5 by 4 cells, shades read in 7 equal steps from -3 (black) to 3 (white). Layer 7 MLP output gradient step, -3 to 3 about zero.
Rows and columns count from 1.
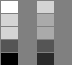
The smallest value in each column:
-3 0 -2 0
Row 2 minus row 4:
3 0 2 0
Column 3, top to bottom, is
2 1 1 -1 -2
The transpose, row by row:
3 2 2 -1 -3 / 0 0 0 0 0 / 2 1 1 -1 -2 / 0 0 0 0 0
